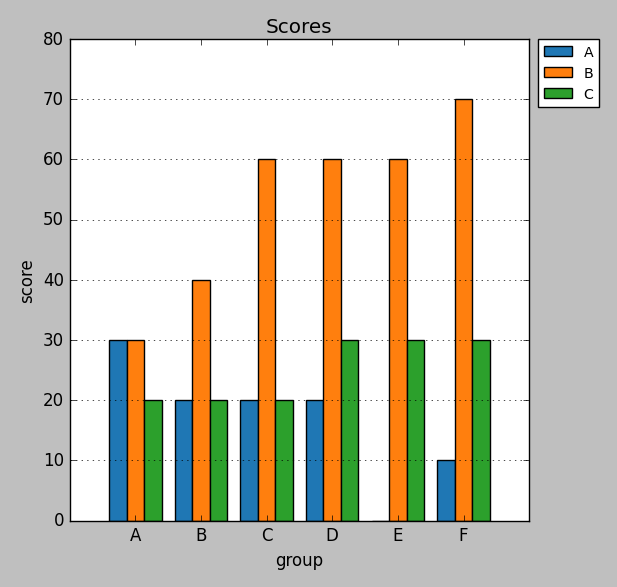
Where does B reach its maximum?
F
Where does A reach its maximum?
A
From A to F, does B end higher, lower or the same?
higher
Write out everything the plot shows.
Title: Scores
x-axis: group, ticks A B C D E F
y-axis: score, ticks 0 10 20 30 40 50 60 70 80
Legend: A, B, C
Values:
A: 30 20 20 20 0 10
B: 30 40 60 60 60 70
C: 20 20 20 30 30 30
